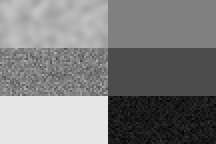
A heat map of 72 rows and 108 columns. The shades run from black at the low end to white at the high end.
The table splits into 3 rows of 2 panels. Panel 1,1: high, blotchy, faint in contrast. Panel 1,2: middling, flat. Panel 2,1: middling, fine-grained. Panel 2,2: low, flat. Panel 3,1: very high, flat. Panel 3,2: very low, fine-grained, faint in contrast.
